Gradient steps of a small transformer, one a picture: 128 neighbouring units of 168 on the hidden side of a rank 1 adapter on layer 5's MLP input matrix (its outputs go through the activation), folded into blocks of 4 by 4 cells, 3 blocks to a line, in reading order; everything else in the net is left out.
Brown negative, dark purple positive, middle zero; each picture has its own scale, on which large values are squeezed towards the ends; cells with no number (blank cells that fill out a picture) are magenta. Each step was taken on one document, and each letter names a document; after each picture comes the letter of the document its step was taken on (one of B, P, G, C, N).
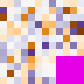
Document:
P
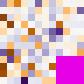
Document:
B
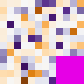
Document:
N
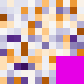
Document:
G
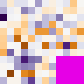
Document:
P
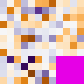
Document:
G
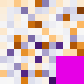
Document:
N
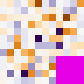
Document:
N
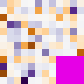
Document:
B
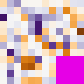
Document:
P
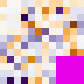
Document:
G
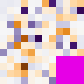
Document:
N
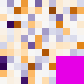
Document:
B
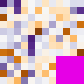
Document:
B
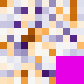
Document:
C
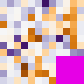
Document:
C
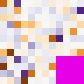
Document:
B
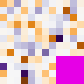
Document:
B
